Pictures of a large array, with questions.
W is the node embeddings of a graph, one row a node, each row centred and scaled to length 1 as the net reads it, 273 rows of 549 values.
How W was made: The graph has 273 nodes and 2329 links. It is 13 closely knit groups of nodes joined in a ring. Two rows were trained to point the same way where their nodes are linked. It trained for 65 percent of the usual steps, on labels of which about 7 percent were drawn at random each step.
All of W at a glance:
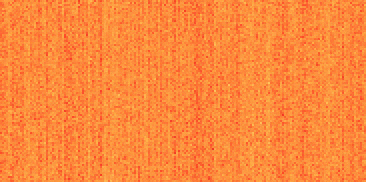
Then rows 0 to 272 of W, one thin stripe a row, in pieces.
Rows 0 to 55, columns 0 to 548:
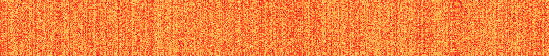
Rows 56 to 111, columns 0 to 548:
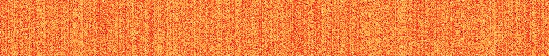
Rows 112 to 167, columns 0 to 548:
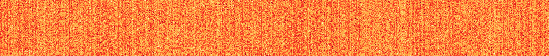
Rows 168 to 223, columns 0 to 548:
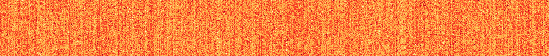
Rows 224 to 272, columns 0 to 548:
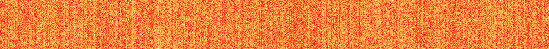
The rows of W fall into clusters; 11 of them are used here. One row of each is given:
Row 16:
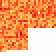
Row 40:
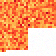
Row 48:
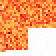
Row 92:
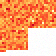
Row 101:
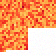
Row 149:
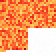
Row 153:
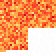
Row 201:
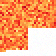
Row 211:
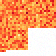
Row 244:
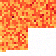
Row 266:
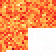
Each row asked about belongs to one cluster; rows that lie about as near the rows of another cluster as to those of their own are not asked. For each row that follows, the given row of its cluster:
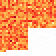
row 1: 16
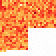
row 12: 16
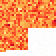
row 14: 201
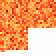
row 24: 40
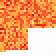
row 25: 153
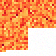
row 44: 101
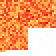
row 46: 153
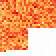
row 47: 266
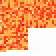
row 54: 16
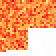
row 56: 211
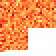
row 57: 101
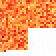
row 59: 211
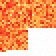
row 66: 211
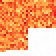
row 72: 40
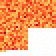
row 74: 153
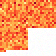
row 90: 266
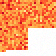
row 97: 48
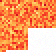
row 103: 92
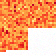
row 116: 92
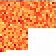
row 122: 244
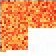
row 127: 266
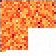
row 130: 101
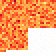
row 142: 211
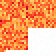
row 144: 101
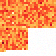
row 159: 149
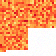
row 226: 16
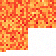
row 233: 40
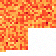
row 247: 153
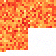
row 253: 40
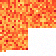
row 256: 266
